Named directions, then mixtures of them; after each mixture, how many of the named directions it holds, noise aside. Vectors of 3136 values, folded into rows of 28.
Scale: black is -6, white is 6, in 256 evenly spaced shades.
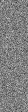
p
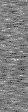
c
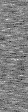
one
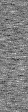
two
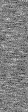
two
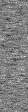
two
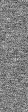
two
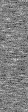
two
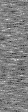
one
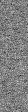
two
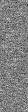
two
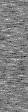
one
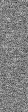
two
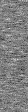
two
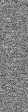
two
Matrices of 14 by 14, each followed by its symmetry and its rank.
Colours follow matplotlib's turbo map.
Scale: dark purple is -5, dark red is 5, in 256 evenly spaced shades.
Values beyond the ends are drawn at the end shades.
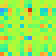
neither, rank two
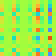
neither, rank one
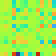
neither, rank two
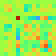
symmetric, rank three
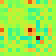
symmetric, rank three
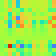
neither, rank two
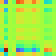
neither, rank one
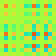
symmetric, rank one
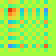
symmetric, rank one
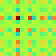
symmetric, rank one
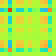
symmetric, rank one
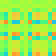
neither, rank one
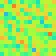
antisymmetric, full rank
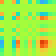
symmetric, rank one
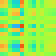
neither, rank one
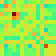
symmetric, rank three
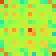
symmetric, rank three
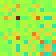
symmetric, rank three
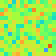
antisymmetric, full rank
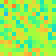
antisymmetric, full rank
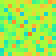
antisymmetric, full rank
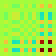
symmetric, rank one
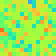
antisymmetric, full rank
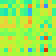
neither, rank two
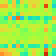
neither, rank two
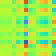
neither, rank one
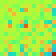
symmetric, rank three
